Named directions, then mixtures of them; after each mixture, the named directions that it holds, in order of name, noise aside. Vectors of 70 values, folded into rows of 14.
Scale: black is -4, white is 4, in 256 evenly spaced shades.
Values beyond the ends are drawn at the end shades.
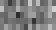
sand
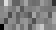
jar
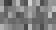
jar, sand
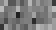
jar, sand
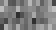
jar, sand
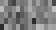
jar, sand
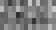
sand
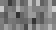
sand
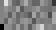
jar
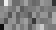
jar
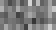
sand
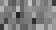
jar, sand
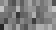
jar, sand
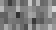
sand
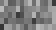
jar, sand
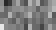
jar, sand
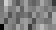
jar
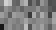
jar, sand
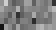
jar, sand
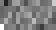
jar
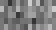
sand
